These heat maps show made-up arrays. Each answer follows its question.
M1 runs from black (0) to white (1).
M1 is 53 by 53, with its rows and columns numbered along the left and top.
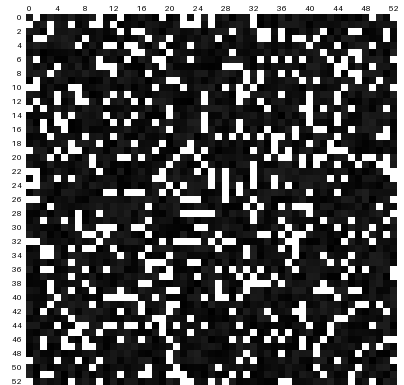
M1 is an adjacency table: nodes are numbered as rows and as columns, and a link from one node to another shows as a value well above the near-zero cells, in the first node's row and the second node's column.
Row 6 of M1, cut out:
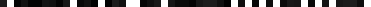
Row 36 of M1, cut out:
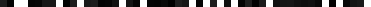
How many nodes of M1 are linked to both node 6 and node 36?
2
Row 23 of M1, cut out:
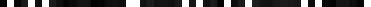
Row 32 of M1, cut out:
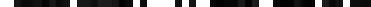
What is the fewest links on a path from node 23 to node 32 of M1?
1
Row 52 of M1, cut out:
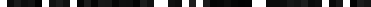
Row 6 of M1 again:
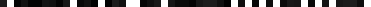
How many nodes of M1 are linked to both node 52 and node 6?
3
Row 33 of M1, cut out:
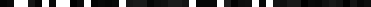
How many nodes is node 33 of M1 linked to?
11
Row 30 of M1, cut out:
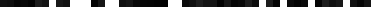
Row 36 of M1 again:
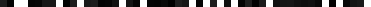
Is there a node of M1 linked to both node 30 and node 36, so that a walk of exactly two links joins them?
yes
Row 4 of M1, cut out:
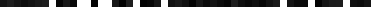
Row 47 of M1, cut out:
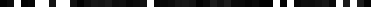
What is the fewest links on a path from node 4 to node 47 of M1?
3
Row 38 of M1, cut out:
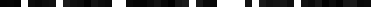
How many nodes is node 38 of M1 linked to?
11
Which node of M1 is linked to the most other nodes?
node 20
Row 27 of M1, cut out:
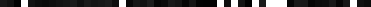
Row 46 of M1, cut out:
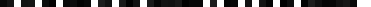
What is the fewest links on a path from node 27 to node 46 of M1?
2
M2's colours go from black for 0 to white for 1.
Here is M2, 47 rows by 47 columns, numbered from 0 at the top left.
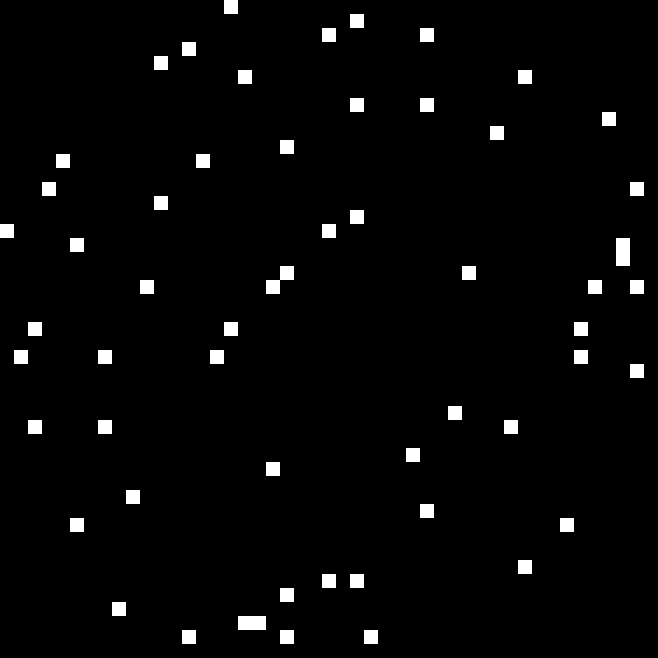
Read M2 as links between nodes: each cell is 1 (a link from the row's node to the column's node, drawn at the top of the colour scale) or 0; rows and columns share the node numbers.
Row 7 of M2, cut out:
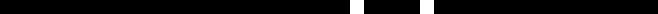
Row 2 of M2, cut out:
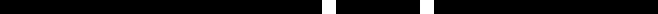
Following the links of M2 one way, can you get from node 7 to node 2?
yes
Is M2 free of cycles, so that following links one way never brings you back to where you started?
no
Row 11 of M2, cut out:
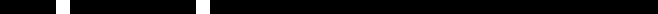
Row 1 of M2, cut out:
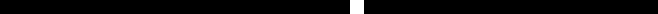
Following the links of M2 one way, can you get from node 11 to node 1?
no
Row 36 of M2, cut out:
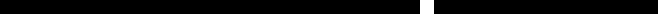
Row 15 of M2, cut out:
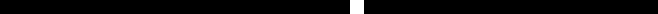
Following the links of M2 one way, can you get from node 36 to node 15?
yes
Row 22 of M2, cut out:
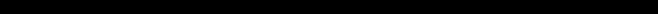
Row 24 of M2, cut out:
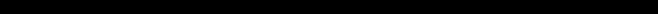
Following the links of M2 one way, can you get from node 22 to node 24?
no
